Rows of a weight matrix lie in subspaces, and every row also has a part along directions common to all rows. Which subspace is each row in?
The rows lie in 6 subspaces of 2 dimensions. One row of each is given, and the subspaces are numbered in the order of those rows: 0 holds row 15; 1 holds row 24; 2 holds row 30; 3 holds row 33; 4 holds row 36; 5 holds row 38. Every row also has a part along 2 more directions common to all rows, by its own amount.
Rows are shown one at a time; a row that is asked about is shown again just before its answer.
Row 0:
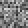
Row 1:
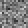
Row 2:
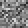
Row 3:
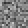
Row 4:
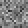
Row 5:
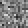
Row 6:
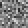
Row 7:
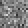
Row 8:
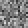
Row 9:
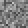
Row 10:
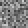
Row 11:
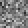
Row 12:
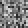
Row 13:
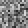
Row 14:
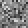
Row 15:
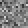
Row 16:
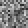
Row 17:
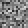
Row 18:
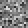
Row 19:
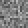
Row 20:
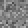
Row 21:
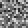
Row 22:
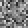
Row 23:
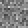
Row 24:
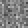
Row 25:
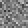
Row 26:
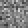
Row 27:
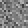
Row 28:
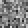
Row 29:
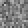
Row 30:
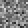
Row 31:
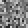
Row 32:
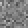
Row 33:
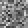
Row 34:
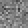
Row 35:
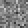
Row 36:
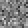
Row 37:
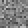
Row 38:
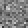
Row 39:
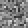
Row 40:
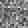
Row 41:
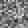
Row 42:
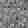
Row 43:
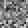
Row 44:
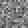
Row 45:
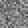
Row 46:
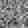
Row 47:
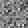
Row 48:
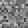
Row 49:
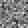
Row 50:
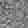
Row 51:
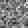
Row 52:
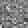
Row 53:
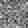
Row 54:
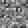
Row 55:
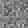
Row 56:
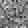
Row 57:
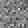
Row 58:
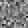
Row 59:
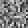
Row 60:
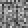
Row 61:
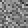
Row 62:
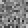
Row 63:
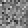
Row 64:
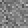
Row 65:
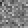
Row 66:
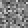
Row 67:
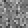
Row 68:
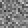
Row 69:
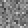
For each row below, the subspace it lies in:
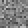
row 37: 4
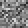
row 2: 4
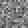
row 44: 4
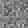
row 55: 1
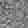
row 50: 3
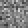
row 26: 3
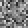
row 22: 3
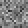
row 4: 5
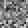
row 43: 5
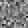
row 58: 3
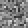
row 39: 5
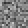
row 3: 5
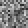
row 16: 3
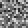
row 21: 0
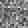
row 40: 1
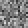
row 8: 4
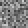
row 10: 3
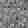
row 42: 1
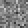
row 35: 2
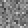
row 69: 2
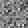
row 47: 1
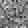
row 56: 4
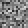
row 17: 1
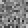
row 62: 2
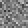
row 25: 0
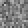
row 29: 0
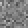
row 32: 3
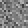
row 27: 0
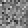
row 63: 2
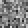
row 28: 2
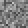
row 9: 5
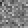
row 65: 0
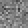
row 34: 3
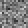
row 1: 5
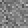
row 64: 0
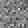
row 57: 1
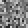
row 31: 2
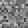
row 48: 0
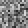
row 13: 3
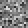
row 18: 5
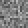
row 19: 4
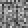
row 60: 1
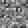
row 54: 4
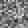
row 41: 5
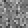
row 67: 2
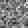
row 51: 4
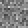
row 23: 1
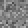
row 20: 5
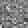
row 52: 5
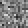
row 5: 1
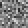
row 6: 0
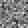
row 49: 2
